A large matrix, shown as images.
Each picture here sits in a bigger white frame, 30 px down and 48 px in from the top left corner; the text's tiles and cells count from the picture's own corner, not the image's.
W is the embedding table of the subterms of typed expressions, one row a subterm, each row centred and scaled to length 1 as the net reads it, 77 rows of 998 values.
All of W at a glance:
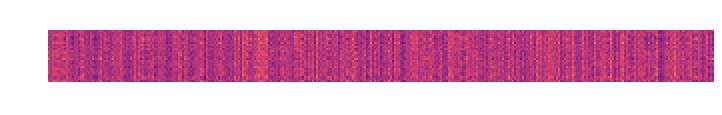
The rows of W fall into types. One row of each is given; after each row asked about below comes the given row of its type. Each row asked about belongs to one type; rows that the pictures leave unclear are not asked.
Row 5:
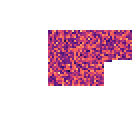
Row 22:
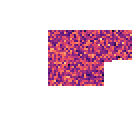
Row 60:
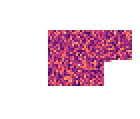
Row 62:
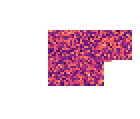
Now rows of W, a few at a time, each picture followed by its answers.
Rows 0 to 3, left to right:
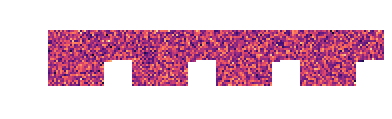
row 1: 5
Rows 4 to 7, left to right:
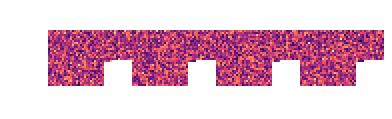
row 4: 60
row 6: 60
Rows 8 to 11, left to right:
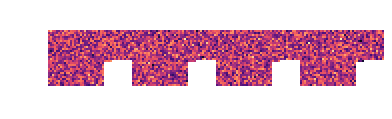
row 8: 62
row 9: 22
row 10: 60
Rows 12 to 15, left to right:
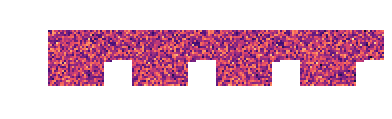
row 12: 22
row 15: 22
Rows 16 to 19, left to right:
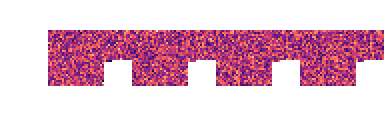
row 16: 5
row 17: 62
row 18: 60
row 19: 60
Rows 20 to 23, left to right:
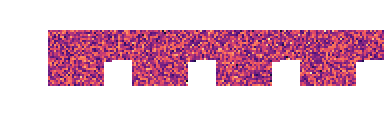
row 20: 60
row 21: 5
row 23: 5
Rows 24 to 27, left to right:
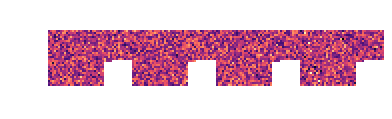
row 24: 62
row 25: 62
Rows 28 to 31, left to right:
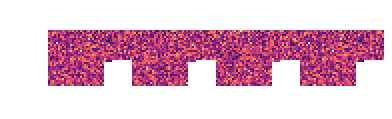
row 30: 62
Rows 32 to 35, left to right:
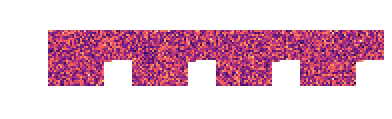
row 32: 62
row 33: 5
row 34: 60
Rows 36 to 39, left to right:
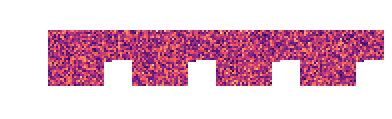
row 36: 60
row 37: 5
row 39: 22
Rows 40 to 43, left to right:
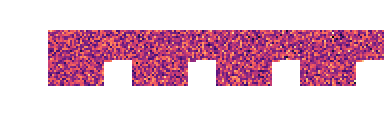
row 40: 62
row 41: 62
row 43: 62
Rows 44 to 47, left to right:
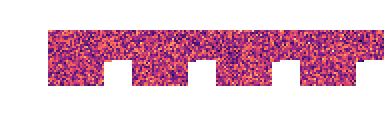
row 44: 62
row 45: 22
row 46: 5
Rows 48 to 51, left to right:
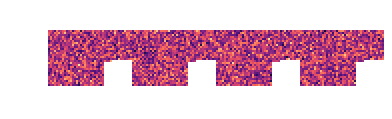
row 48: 60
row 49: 5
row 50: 22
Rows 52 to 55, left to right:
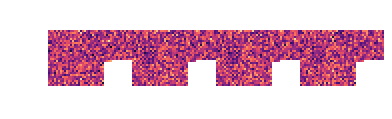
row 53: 5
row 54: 5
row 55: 5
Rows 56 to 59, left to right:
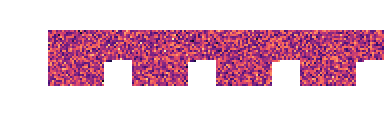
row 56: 5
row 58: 62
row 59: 60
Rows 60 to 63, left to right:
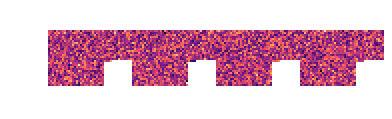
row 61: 5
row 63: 62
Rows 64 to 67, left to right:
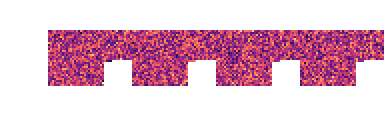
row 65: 62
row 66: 5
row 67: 62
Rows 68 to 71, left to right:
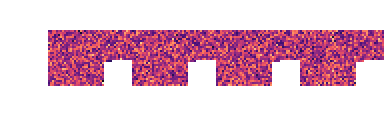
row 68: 5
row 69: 22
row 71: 5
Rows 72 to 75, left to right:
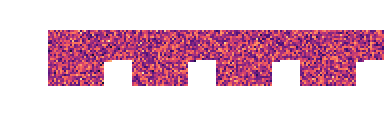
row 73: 5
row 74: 22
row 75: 60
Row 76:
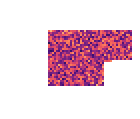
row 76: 62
